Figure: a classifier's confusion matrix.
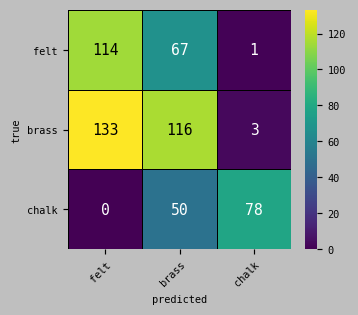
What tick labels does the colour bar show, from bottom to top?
0, 20, 40, 60, 80, 100, 120
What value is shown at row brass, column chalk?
3
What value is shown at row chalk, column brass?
50
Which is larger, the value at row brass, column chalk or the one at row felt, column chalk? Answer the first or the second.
the first
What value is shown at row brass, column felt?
133
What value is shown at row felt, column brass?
67
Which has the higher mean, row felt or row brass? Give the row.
brass
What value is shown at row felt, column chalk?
1
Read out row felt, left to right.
114 67 1
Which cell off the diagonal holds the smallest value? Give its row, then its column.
chalk, felt
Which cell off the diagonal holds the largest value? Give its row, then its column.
brass, felt
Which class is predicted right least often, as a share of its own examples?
brass
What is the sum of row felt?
182
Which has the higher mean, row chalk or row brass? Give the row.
brass
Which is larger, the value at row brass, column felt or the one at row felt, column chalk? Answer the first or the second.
the first
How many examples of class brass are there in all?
252
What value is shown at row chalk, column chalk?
78
